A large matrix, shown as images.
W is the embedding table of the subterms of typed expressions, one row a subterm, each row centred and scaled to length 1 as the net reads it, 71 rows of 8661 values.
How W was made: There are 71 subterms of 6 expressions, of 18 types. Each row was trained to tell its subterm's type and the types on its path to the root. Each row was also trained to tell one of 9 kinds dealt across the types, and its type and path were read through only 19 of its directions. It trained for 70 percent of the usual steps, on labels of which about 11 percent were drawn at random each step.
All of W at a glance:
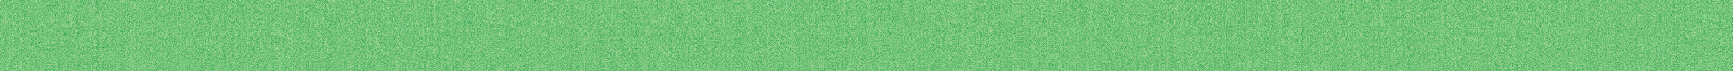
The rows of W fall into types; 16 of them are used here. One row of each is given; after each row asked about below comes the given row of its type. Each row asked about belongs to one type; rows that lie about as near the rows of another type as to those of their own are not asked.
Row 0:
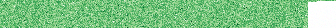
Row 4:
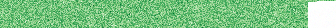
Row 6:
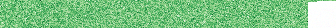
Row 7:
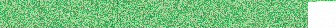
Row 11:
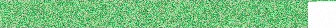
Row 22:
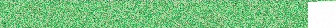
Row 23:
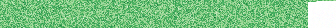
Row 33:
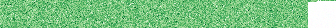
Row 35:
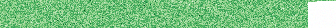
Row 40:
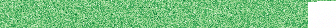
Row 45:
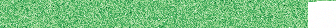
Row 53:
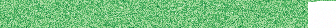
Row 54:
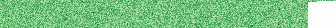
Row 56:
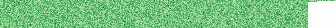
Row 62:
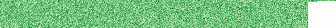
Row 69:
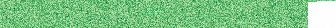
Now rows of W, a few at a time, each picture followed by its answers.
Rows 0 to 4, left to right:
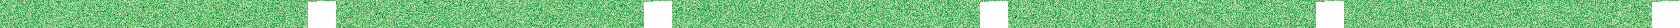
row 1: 35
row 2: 11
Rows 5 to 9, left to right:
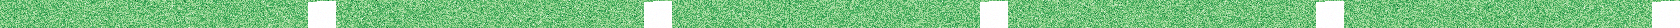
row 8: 54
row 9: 0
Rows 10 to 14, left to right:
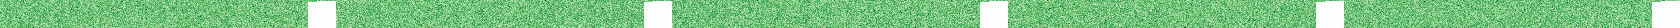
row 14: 23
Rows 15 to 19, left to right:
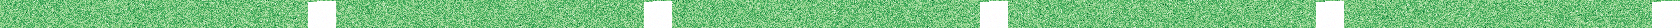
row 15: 6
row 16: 0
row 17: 54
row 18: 23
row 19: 11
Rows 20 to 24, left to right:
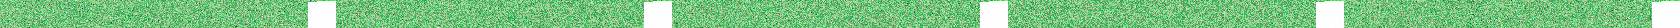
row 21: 22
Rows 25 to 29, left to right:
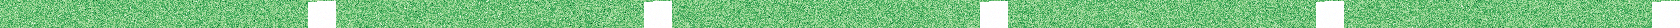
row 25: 4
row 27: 62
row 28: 33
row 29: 40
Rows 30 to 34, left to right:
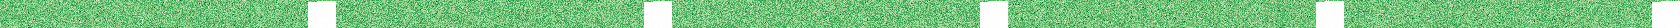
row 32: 7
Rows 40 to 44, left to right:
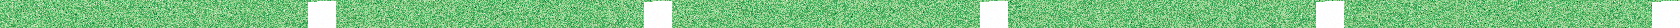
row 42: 35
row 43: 4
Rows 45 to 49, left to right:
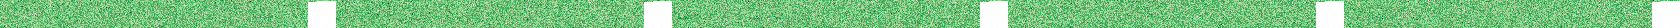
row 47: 69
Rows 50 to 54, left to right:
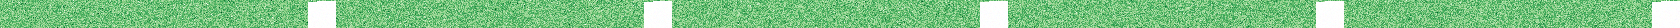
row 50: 45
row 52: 35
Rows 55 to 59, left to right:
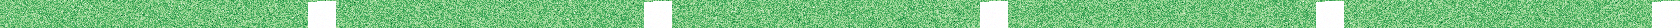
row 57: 4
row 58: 11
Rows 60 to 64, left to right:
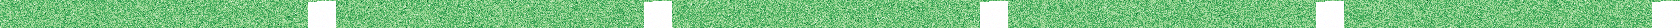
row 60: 23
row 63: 45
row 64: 69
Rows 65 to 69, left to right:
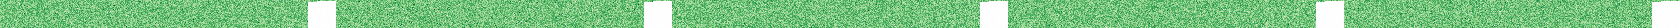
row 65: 6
